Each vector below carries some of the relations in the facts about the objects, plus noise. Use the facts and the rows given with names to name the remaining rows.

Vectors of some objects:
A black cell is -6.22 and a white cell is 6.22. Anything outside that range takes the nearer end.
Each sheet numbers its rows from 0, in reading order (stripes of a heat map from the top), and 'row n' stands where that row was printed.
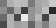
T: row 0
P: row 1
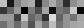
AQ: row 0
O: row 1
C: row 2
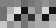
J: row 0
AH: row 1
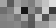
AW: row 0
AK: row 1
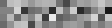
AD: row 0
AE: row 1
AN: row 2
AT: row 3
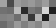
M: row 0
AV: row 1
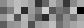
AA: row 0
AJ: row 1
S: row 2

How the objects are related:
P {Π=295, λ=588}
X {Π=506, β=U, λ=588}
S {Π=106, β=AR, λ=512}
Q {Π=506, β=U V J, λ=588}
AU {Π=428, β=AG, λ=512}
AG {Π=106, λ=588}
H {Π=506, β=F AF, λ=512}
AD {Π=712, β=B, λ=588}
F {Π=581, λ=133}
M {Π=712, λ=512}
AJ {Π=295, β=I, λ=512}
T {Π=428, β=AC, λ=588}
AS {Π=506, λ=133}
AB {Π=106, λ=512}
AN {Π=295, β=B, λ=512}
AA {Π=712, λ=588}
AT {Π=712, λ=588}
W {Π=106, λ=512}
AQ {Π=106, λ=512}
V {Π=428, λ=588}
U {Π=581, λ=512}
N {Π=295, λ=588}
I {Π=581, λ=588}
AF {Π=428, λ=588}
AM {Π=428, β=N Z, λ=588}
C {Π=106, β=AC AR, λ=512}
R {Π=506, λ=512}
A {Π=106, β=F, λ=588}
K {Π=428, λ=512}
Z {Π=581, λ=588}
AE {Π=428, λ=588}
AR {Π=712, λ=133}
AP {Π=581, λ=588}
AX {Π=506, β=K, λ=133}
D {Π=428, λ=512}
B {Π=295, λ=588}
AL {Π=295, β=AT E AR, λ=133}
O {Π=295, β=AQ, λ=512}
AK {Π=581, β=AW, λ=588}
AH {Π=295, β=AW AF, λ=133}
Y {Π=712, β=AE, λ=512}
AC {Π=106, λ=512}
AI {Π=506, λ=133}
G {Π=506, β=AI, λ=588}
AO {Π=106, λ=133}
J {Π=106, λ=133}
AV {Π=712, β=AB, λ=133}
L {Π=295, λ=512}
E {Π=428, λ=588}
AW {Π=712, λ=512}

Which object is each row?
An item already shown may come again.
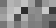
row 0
B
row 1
U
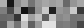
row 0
O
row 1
G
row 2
U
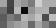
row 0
Y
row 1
V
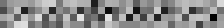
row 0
G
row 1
Z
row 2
AM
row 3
O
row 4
AR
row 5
AV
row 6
AA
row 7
I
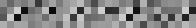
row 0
AO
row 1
W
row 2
P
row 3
AN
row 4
AI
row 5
K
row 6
AV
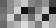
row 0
A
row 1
AS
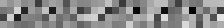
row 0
F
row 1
L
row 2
D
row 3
AG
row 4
R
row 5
N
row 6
H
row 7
T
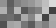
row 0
AU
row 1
AP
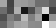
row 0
Y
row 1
AX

